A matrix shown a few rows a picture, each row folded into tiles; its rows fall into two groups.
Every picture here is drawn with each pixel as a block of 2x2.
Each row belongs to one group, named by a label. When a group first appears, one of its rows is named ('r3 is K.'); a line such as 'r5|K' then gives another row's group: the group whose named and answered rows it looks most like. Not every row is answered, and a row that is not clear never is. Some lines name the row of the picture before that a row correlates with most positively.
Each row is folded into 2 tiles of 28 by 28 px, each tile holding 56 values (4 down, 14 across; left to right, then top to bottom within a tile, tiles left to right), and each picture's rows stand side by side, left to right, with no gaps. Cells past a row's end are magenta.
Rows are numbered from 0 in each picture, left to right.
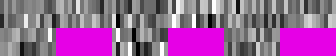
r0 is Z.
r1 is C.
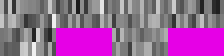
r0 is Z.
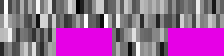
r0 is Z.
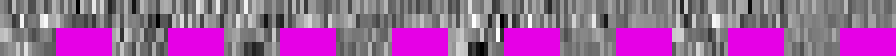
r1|C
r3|Z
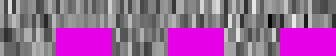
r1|C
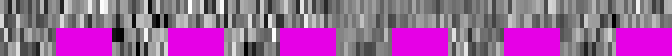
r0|C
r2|Z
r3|Z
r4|C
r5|Z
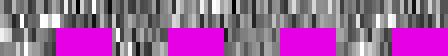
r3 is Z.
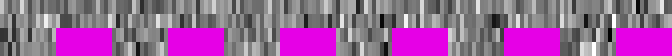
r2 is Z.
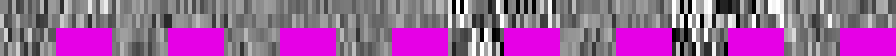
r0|C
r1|Z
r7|Z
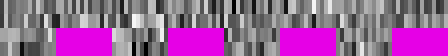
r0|Z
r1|Z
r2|C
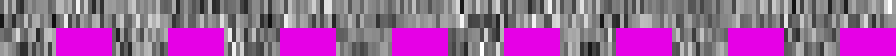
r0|Z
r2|C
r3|Z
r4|Z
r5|Z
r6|C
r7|C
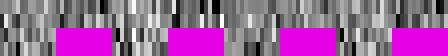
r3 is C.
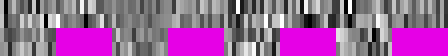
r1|C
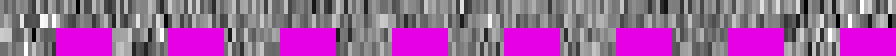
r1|Z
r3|C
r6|C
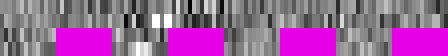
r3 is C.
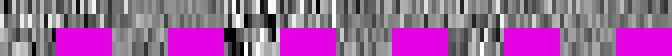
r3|C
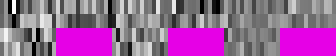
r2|C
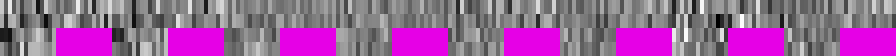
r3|Z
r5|C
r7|C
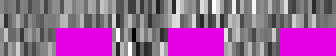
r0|C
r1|C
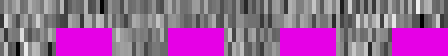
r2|C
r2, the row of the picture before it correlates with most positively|1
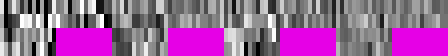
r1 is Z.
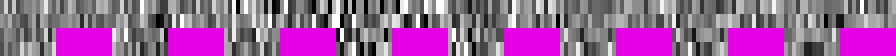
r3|C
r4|C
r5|C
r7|Z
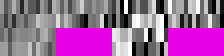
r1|Z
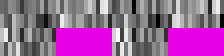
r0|C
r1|C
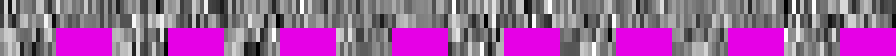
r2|Z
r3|C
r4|Z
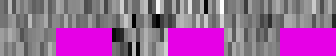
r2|C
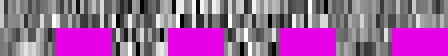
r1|C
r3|Z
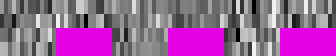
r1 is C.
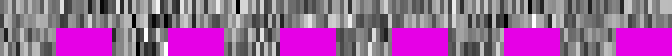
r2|Z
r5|C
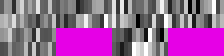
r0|Z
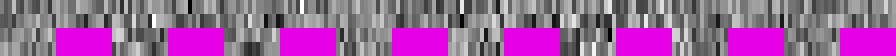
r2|Z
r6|C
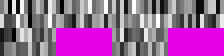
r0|C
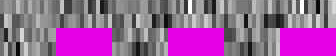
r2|Z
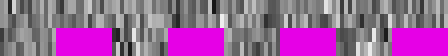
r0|C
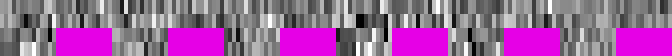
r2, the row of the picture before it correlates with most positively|1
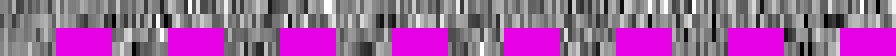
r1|Z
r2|C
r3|Z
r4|Z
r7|Z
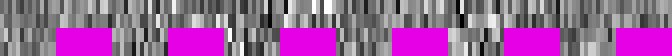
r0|C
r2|C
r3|C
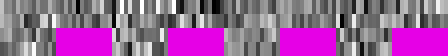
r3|C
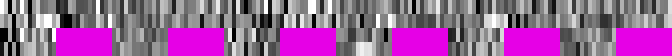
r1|C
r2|C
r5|Z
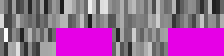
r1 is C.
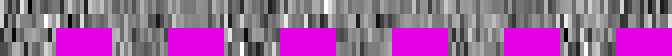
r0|C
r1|C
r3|Z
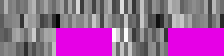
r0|Z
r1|C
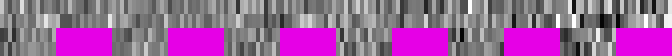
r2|Z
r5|Z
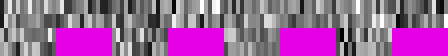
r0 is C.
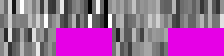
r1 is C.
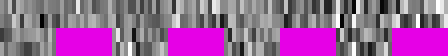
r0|Z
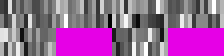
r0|C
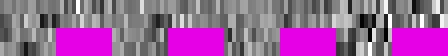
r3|Z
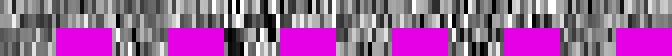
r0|Z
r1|C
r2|Z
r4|C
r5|C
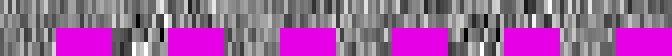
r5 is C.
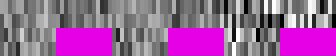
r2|C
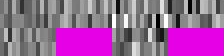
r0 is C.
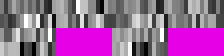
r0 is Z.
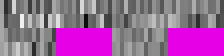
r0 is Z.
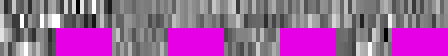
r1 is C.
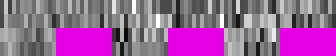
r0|Z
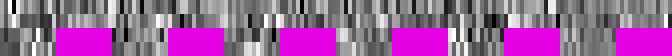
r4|C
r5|C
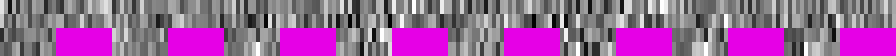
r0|C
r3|Z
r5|C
